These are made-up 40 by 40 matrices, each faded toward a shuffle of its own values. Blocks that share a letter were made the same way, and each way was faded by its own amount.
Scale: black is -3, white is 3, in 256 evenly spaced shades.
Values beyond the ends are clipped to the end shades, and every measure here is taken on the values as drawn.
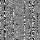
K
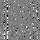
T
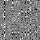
T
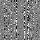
K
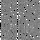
T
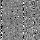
K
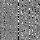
K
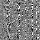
K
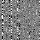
K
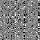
T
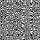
T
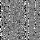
K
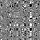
T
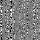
K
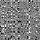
T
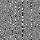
K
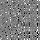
T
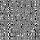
T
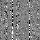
K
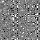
T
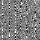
K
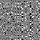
T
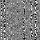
K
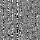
K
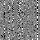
K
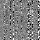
K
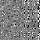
T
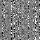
K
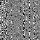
K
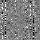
K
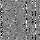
K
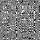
T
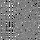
T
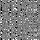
T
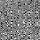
T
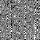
K
